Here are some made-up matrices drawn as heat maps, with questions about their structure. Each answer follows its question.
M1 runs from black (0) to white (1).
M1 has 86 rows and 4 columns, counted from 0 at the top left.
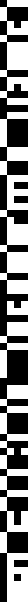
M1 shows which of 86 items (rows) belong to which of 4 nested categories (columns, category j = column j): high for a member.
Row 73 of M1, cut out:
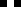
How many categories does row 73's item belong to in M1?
2
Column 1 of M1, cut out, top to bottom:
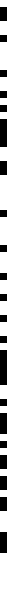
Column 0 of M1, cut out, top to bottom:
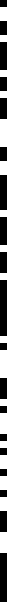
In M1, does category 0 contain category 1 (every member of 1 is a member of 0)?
no
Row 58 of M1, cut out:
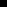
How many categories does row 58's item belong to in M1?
3
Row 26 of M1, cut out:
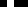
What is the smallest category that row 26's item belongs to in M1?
1
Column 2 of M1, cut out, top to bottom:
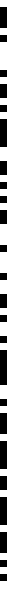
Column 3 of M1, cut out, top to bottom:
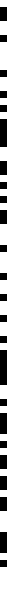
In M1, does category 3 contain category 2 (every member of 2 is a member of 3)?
yes
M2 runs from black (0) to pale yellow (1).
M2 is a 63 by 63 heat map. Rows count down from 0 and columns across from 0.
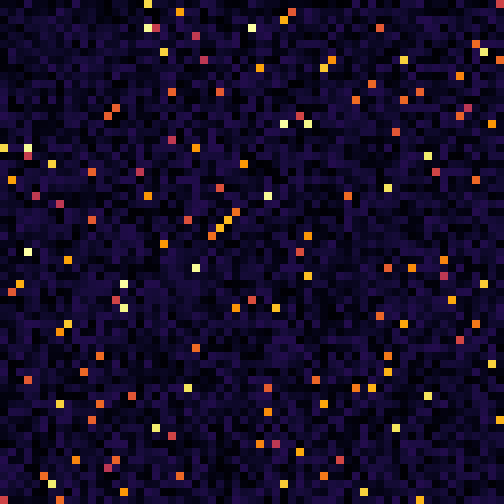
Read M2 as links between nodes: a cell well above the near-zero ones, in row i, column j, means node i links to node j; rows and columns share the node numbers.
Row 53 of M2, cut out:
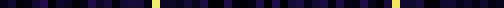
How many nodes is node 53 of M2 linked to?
2
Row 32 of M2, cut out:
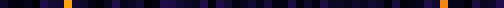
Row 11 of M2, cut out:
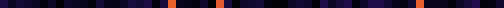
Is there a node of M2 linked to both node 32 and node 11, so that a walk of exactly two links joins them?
no
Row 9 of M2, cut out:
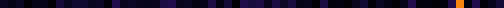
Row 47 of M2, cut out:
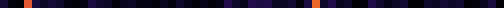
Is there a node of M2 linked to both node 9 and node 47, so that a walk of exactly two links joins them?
no
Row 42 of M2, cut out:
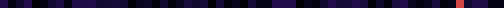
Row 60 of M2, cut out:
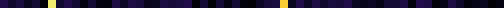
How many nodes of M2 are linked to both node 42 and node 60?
0
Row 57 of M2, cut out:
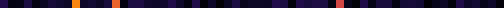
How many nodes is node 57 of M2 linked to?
3
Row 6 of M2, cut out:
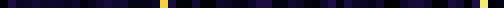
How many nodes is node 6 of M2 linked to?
2
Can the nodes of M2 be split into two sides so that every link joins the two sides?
yes
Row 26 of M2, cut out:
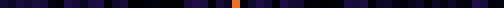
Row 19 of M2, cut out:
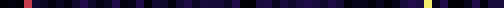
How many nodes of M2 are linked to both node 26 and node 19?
0
